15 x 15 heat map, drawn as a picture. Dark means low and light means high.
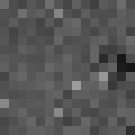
Histogram: heavy tails on both sides. Odd patch: rougher, in the middle right. Mirror symmetry: none. Calmest part: middle left. Roughest part: middle right.
